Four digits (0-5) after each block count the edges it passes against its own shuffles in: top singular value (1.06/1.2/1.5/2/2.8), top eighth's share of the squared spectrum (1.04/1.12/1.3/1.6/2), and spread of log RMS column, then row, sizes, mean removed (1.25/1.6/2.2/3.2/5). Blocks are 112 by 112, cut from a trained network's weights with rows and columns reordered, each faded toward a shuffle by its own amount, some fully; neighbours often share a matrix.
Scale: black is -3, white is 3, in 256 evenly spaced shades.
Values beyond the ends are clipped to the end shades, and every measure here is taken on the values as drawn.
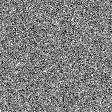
0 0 0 0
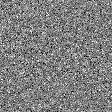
0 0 0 0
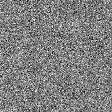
2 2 1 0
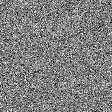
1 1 0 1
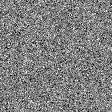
1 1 0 0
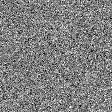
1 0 0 0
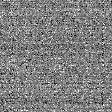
3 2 2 0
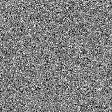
3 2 0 1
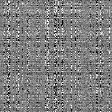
4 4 4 1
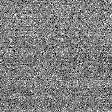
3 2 2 0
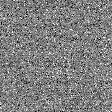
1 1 1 0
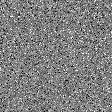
0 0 0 0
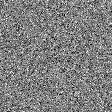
0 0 0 0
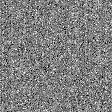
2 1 0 0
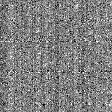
3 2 0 2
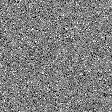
0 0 0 0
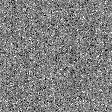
1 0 0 0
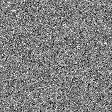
0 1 0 0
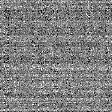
4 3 3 1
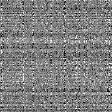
4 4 4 1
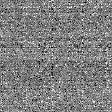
3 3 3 0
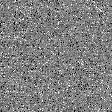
1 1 1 0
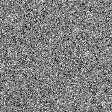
1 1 0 0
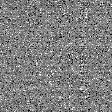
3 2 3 0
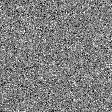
1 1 0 0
